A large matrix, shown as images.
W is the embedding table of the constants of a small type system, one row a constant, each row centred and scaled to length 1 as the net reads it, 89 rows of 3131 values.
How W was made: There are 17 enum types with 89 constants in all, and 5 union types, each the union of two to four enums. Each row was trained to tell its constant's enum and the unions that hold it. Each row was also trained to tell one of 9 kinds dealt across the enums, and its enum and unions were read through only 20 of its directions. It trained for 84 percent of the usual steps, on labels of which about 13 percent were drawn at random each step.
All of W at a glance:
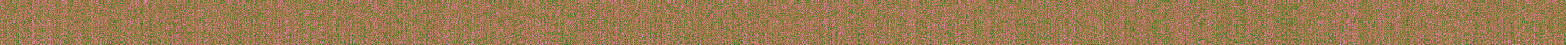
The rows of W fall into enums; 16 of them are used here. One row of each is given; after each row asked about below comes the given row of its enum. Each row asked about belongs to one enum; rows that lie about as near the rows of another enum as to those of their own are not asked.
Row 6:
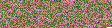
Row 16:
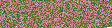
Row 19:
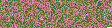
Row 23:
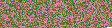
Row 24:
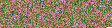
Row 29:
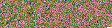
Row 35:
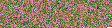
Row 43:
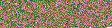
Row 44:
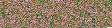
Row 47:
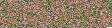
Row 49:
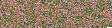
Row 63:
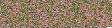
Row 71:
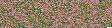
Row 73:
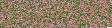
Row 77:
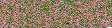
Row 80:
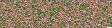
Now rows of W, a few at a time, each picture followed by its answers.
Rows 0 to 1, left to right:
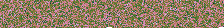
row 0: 24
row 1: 63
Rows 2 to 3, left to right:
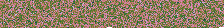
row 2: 24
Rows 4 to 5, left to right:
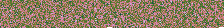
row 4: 35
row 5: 63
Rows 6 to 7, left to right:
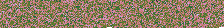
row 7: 43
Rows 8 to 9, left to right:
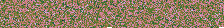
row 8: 47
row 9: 19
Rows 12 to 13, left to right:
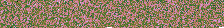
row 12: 43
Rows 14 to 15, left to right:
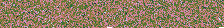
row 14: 23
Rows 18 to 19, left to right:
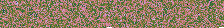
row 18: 6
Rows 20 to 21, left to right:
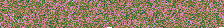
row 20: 23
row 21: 29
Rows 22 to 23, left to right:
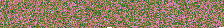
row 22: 49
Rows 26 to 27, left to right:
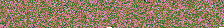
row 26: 63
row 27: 73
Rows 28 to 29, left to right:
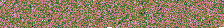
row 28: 77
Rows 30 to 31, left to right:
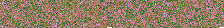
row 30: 19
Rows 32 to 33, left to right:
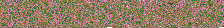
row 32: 29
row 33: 80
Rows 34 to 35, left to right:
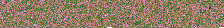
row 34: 19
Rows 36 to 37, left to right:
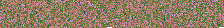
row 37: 29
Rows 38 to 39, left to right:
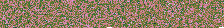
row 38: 6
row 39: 19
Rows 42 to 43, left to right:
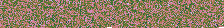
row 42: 43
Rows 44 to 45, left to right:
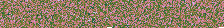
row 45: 43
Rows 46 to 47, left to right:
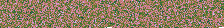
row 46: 16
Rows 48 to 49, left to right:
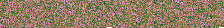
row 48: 6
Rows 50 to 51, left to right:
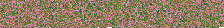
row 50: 6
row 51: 29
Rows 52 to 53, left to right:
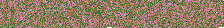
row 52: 49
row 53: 23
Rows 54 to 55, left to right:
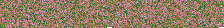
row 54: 73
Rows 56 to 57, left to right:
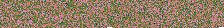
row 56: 23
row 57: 47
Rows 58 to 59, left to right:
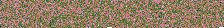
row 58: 49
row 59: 77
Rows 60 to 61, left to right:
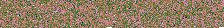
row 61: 43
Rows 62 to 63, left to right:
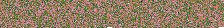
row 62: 29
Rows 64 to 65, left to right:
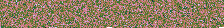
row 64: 80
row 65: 16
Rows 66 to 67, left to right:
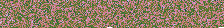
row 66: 63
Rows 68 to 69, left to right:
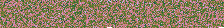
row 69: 24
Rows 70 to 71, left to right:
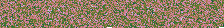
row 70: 71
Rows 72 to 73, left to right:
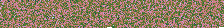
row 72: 49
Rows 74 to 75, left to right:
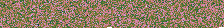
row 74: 63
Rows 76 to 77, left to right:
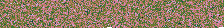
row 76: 71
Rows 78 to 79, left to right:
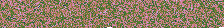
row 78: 49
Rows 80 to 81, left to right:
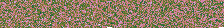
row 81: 6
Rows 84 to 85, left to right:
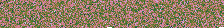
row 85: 77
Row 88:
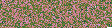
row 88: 19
